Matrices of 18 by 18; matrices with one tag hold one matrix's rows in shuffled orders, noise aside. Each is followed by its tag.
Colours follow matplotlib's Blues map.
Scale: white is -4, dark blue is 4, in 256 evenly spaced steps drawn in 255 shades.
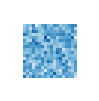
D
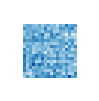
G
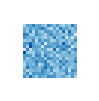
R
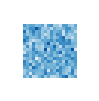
D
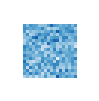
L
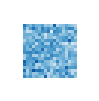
G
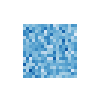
R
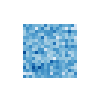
G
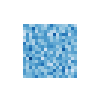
R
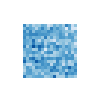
G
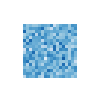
R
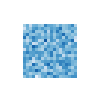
D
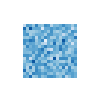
R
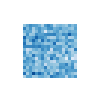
G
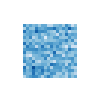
G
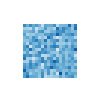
L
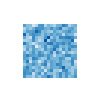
D
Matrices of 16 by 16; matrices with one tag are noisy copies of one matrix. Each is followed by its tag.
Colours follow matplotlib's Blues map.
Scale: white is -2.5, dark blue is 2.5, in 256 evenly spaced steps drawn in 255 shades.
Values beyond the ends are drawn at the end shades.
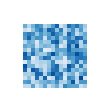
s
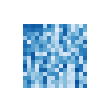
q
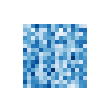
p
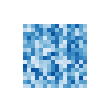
s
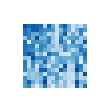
q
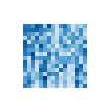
q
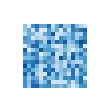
p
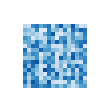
p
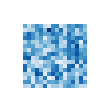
s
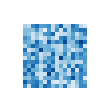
p
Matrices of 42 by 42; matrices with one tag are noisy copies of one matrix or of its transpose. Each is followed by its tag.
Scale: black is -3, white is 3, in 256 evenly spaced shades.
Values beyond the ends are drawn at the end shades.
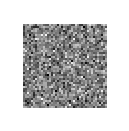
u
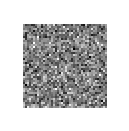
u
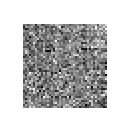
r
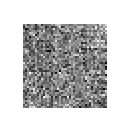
r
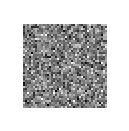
u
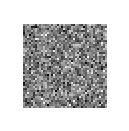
u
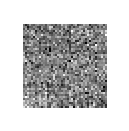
r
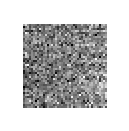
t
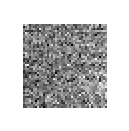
t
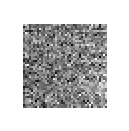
t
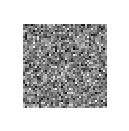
u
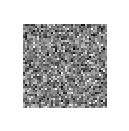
u
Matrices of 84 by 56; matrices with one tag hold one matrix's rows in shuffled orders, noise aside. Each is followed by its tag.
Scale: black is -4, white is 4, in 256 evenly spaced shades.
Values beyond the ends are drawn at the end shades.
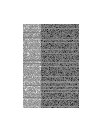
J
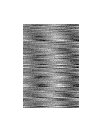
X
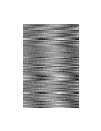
X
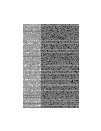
J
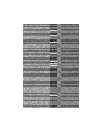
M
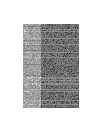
J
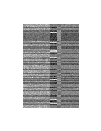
M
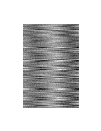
X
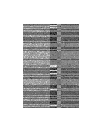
M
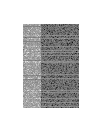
J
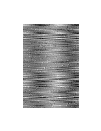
X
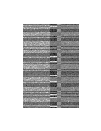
M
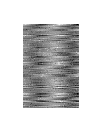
X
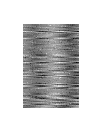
X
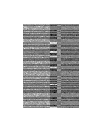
M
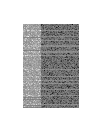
J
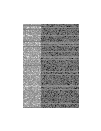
J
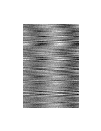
X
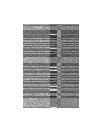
M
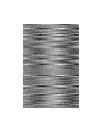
X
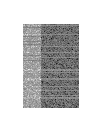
J
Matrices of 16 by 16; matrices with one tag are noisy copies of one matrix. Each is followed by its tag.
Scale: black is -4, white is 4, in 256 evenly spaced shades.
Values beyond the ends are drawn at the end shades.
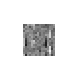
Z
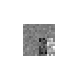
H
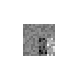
H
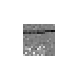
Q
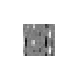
Z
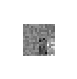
H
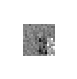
H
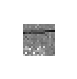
Q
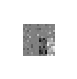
H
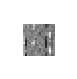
Z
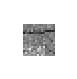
Q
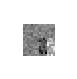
H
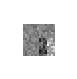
H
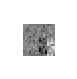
H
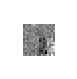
H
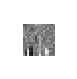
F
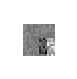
H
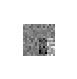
H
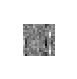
Z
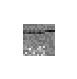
Q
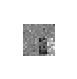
H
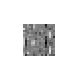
Z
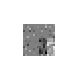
H
